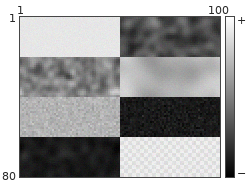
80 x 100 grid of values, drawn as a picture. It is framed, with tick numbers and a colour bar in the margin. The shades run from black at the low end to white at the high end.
The table splits into 4 rows of 2 panels. Panel 1,1: very high, flat. Panel 1,2: low, blotchy. Panel 2,1: middling, blotchy. Panel 2,2: high, smooth. Panel 3,1: high, fine-grained, faint in contrast. Panel 3,2: very low, fine-grained, faint in contrast. Panel 4,1: very low, blotchy, faint in contrast. Panel 4,2: very high, checkered, faint in contrast.
